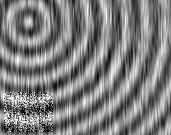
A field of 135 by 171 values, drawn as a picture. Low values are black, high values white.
Roughest part: bottom left. Average level on the scale: 50%. Rings: centred on the top left. Mirror symmetry: none. Odd patch: rougher, in the bottom left.
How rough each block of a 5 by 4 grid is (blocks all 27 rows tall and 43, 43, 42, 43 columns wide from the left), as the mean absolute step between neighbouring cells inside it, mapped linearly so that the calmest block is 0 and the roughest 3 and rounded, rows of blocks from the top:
0 0 0 0 | 0 0 0 0 | 0 0 0 0 | 2 1 0 0 | 3 1 0 0
